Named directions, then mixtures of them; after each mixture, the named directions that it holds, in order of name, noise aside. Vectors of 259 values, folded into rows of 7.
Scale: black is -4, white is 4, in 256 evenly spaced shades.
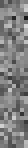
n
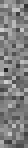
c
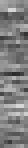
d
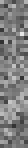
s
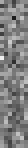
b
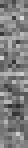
b, d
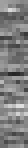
d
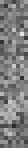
s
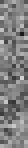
s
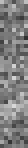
d, s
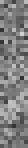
s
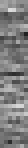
d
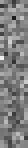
b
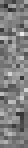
d, s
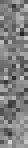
c, s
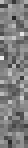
b, s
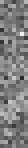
s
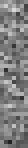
c, d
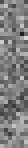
s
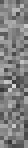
c, n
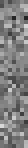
n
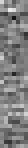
b, d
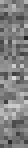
d, s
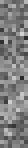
s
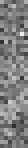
s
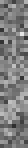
s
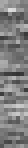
d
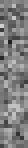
b, s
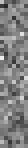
b, s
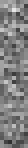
c, d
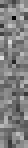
b, n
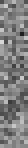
s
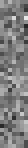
n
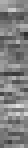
d
